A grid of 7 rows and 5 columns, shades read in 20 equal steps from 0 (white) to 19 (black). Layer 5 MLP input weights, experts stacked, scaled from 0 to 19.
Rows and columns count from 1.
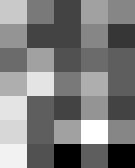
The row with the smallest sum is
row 6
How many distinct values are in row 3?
4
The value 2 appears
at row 4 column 2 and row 5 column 1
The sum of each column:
35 70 91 53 90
